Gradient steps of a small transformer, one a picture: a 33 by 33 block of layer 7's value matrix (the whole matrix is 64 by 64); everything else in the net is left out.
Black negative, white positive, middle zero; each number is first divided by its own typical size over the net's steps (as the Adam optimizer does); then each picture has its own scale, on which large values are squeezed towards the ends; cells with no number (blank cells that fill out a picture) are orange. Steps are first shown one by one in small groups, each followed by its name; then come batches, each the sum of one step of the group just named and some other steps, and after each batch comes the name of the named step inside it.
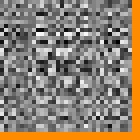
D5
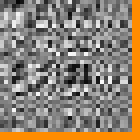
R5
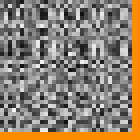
R5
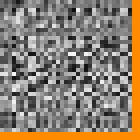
R5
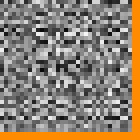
D5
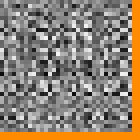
D5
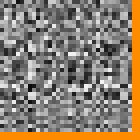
R5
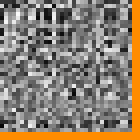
R5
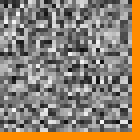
R5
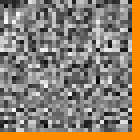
R5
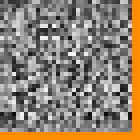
R5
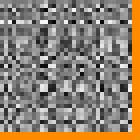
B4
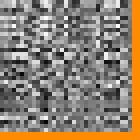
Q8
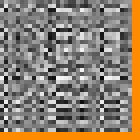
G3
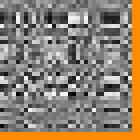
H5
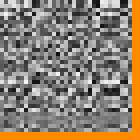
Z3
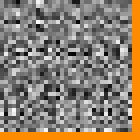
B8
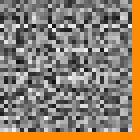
G3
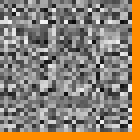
B4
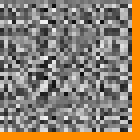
B4
